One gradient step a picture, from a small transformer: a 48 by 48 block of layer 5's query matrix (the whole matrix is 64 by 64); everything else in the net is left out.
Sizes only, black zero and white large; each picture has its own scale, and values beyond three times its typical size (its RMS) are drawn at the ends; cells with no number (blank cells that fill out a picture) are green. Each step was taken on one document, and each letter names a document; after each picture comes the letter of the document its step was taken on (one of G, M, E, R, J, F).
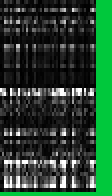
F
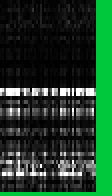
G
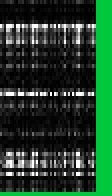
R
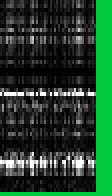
R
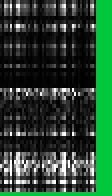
F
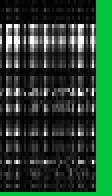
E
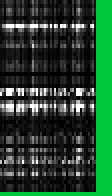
R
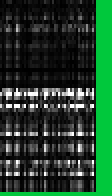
E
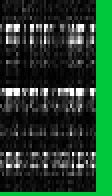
E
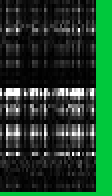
E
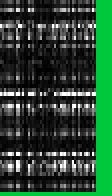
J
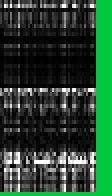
F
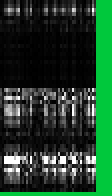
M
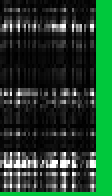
F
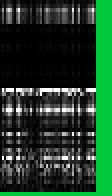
G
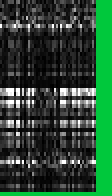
J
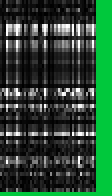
E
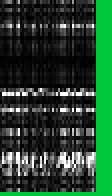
G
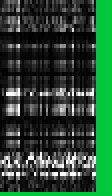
G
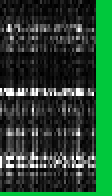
R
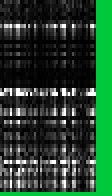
F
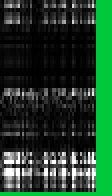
M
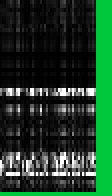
G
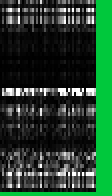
G
